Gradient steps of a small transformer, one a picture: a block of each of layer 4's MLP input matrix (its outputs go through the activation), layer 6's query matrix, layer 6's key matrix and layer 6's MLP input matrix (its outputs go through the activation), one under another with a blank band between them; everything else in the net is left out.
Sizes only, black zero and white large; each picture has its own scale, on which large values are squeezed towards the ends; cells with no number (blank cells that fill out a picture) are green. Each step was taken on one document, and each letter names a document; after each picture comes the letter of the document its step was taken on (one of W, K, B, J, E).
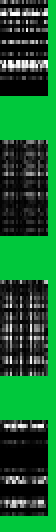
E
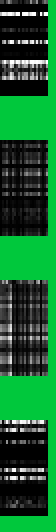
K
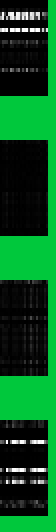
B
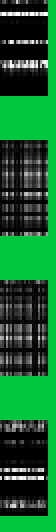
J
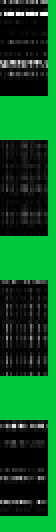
E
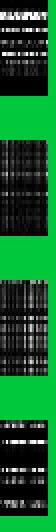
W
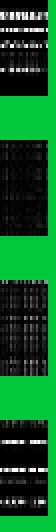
B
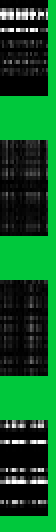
W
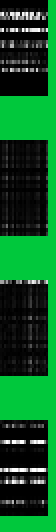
B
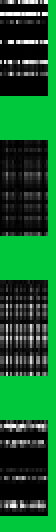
E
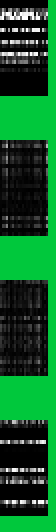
W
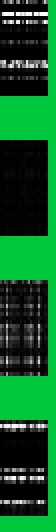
E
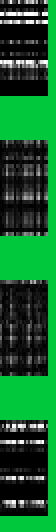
E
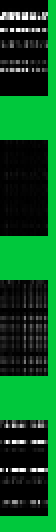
B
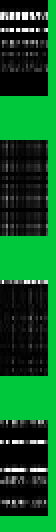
B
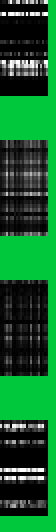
J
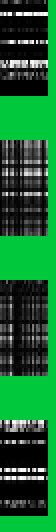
K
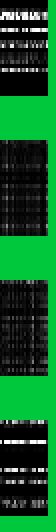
B
